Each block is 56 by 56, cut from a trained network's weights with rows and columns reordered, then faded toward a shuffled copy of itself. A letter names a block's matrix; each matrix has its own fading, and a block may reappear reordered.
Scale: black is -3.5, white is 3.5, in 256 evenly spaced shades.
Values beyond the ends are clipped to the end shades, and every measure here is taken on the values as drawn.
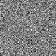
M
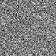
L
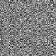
M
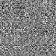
L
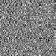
L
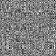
M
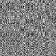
M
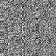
M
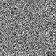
M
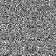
L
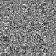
L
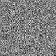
M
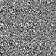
L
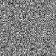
L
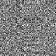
L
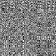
M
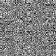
L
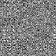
L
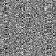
M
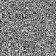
L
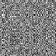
M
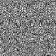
L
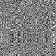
M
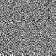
L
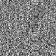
M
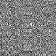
L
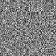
M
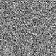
L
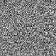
L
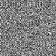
M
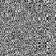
M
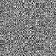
M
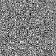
L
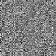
M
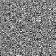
L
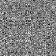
L
